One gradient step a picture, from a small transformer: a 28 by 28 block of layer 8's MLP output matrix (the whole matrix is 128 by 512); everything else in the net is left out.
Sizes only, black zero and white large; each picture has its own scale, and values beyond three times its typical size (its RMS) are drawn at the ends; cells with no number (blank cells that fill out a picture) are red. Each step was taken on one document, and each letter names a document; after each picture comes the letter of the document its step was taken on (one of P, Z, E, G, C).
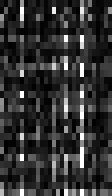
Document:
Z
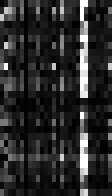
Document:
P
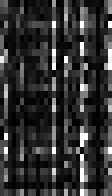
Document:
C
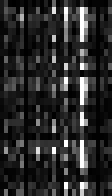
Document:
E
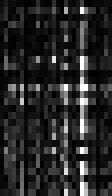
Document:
E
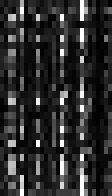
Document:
Z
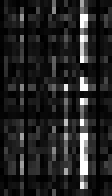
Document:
E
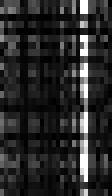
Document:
P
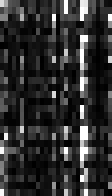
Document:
Z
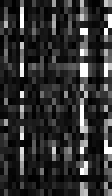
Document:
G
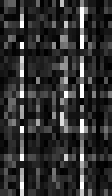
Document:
Z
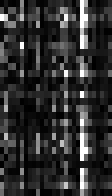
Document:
C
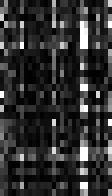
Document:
P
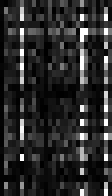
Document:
G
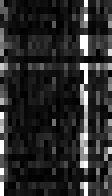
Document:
P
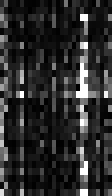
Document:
C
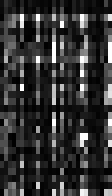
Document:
C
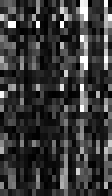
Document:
G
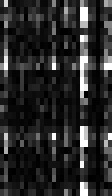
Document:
P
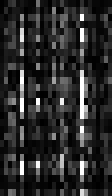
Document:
Z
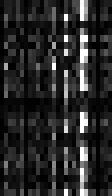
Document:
E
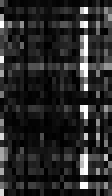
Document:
P
